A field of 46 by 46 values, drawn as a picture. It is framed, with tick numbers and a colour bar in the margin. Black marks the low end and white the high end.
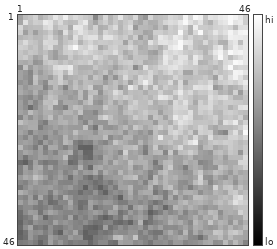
The top right is the ninth with the highest average. There is an overall slope up to the top right. Neither half mirrors the other. Overall the values sit about 70% of the way up the scale. There are no regular stripes.
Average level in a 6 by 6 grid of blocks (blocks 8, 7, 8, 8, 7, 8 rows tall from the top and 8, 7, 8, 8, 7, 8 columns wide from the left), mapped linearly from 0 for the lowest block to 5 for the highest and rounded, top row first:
444355
233444
222344
112233
101123
000112
